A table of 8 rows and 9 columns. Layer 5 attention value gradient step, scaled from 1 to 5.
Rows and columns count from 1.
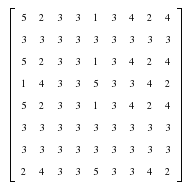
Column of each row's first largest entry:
1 1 1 5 1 1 1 5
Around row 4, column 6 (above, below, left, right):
3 3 5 3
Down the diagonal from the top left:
5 3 3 3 1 3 3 4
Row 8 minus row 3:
-3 2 0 0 4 0 -1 2 -2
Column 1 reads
5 3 5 1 5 3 3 2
